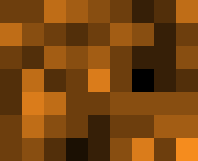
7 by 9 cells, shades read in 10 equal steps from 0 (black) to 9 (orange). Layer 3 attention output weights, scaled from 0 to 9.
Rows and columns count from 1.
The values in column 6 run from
4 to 6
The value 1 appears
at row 7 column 4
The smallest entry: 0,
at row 4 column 7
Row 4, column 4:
4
